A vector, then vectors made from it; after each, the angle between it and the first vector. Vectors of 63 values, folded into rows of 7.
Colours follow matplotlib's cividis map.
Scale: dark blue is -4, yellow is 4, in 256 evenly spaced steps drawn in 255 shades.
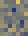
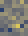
orthogonal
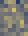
nearly opposite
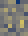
nearly opposite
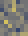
partly opposed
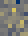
nearly opposite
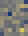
orthogonal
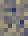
nearly parallel
